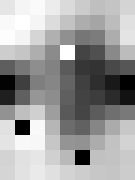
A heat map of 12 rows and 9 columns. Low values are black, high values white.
The top left is the ninth with the highest average. Three lone cells stand out: one far higher and two far lower than their neighbours. On average the colour sits 60% of the way up the scale. The ninth with the lowest average is the middle right. The bottom right is the smoothest part.
